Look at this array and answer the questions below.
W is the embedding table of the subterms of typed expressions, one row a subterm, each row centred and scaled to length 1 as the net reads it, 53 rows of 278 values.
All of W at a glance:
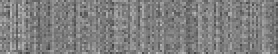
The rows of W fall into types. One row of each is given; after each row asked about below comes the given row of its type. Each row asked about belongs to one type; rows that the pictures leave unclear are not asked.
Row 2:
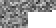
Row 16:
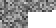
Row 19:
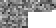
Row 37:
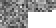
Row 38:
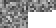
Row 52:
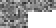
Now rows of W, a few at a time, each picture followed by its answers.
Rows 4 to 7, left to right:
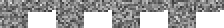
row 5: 16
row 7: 38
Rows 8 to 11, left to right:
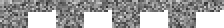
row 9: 37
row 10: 16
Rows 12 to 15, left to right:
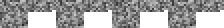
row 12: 2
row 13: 2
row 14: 37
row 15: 2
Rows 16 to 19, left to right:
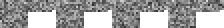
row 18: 16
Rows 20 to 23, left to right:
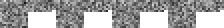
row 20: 19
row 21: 16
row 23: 37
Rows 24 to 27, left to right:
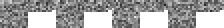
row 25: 38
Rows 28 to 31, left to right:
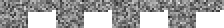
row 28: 19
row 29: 16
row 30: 37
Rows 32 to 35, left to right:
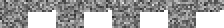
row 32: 16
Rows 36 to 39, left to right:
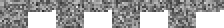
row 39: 37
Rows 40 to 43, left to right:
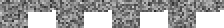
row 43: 37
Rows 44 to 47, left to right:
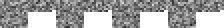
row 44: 2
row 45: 16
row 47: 2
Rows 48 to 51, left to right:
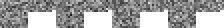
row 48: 2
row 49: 52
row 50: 37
